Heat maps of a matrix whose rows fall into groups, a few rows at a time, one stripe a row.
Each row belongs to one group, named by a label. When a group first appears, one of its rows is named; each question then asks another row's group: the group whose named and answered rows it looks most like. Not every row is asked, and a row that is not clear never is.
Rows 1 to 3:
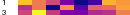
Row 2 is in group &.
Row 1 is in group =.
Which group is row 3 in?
=
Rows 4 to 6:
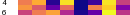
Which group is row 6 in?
=
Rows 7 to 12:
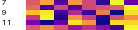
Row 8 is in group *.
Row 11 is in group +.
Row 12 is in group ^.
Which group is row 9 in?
^
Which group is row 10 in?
&
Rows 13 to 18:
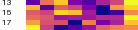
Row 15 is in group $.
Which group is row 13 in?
=
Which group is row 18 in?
*
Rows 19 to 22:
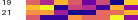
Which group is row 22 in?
+
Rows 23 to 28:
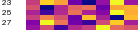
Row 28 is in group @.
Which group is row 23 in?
=
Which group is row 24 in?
+
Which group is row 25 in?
+
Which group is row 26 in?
^
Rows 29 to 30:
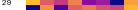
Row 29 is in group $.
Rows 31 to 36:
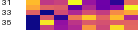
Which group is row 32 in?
^
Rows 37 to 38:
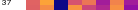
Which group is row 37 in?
&
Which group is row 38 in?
&
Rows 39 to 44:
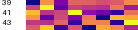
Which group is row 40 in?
&
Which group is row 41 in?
$
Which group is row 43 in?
^
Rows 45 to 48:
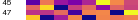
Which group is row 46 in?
&
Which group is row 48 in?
*
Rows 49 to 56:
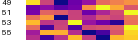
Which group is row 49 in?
*
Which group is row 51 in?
=
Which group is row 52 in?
&
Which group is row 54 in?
*
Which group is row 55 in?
=
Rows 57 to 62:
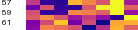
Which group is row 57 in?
+
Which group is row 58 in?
@
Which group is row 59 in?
+
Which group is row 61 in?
=
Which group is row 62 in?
=
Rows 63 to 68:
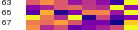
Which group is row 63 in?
^
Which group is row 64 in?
+
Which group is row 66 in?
$
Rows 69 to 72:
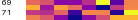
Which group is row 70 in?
$
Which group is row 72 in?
*
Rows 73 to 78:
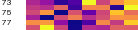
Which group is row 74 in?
^
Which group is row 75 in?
&
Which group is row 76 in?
+
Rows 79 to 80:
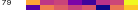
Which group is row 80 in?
=
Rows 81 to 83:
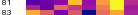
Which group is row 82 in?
+
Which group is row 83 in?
&
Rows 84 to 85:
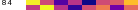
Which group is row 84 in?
*
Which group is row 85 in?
^
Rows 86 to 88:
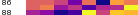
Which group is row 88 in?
@
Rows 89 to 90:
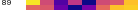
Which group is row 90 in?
*
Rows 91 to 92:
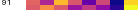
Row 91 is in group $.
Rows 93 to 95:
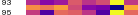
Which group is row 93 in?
+
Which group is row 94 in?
$
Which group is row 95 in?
+
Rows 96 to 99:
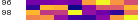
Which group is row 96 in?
@
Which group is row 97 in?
=
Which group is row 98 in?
$
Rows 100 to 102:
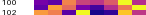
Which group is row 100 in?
+
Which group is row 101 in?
=
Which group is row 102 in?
&
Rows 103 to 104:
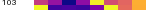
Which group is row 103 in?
@
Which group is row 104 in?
*
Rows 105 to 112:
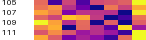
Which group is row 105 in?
*
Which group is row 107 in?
^
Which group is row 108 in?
$
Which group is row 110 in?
&
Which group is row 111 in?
^
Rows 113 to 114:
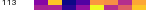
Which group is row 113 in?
@
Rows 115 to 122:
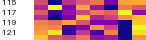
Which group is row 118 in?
+
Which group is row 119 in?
$
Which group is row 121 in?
^
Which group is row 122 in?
$
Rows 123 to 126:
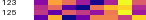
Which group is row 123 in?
=
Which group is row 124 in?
@
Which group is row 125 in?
+
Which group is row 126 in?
@
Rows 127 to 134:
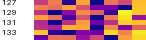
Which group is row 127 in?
&
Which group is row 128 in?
$
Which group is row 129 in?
+
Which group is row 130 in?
&
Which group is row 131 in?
+
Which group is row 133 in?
*
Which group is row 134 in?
=
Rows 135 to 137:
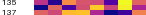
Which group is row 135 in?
+
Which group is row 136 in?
@
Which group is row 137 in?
$
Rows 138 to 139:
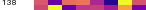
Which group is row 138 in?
+
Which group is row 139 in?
&
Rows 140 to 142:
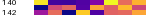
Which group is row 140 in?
*
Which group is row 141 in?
@
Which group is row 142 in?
&
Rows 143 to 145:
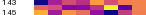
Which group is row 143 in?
@
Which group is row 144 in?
^
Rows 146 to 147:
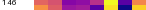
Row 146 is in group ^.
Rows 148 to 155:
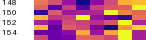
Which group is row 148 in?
*
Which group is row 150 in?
@
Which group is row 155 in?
+
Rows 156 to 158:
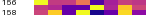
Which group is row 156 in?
$
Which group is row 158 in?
&
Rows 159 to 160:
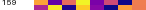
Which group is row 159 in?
$
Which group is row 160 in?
&
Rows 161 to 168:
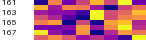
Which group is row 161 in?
@
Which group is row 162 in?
$
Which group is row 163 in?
@
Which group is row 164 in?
@
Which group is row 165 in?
&
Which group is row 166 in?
+
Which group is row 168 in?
^
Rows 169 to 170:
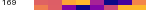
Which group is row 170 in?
*
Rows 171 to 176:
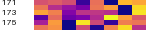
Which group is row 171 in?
=
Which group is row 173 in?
^
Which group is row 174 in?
@
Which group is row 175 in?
&
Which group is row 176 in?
&
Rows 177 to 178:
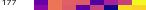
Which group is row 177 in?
=
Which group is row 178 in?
=
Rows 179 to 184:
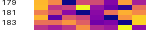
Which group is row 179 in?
&
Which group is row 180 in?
$
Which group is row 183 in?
$
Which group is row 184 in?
+
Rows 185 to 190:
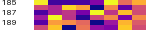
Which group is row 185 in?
*
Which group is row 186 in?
$
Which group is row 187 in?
@
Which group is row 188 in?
^
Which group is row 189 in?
=
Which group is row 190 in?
&
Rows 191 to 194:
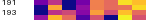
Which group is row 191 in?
@
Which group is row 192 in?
@
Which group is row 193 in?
@
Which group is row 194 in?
=
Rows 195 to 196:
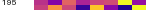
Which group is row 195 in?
+
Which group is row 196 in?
^
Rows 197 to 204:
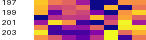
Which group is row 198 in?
$
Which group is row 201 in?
=
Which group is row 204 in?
^
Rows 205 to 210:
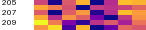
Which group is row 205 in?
+
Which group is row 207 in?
+
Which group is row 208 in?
$
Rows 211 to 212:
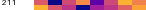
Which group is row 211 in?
+
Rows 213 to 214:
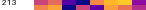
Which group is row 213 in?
@
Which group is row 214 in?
&
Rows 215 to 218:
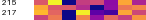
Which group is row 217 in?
&
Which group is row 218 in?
&
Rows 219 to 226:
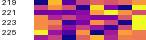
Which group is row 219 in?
@
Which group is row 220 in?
^
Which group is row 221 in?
@
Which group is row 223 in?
^
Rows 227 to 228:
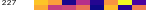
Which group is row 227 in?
&
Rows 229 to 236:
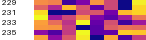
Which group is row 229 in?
^
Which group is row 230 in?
$
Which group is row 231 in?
*
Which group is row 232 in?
$
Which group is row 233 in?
$
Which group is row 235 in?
+
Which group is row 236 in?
$
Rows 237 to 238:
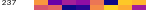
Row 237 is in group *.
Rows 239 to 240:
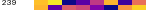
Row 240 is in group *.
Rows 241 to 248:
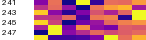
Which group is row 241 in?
&
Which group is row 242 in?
@
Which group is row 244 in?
^
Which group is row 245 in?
*
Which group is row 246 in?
&
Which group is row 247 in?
@
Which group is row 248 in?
*
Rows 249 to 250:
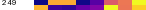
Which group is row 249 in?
=
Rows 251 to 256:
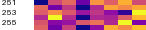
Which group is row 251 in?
@
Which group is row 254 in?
=
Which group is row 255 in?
+
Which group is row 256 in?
*
